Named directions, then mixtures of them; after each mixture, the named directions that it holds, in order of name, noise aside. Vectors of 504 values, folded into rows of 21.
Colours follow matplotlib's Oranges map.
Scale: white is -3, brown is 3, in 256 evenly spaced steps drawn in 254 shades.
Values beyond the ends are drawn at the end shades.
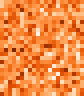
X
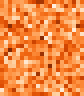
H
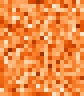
H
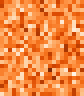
H, X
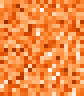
X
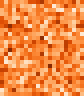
H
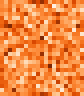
H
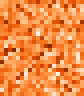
H, X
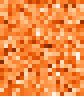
H, X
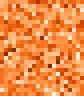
H, X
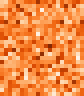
H, X
